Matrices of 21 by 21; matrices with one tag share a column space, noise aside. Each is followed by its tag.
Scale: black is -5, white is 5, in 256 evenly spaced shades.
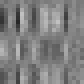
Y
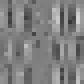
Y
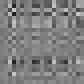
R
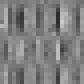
Y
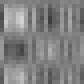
Y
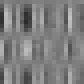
Y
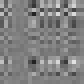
R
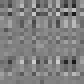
R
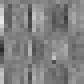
Y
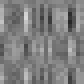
Y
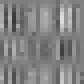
Y
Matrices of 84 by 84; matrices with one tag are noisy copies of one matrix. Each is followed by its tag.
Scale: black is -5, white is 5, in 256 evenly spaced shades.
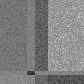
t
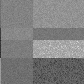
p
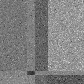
t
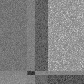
t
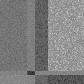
t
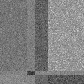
t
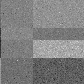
p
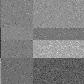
p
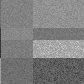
p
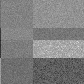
p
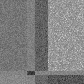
t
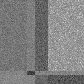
t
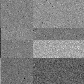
p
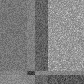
t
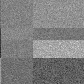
p
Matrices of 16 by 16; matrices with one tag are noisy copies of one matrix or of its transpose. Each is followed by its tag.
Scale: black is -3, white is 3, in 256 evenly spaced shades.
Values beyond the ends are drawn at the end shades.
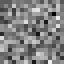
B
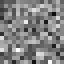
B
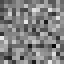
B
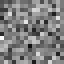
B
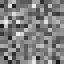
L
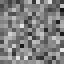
B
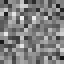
L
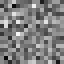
L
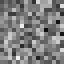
B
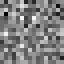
L
